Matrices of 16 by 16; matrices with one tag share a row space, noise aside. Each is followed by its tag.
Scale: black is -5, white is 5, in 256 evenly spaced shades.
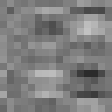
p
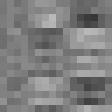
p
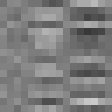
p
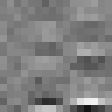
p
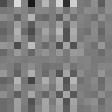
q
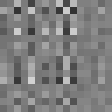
q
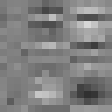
p
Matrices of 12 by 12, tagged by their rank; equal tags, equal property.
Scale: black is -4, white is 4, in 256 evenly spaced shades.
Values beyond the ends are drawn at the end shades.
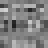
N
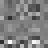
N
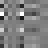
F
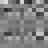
N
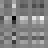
F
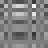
F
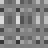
F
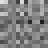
N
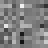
N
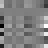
F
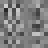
N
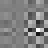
F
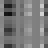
F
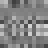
N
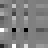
F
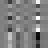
F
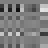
F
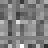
N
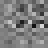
N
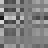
F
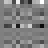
F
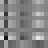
F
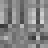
N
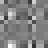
N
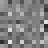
N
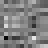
N
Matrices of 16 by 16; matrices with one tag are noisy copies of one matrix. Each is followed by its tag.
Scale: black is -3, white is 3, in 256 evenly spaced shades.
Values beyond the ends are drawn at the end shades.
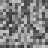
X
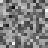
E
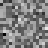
E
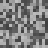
X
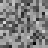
X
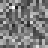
X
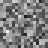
E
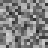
E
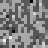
X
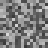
E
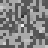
X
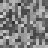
X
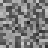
E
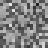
E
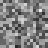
E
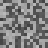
E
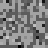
X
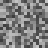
E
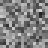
E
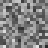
E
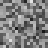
E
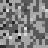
X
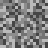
E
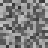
E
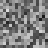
X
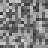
X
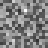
E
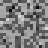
E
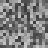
X
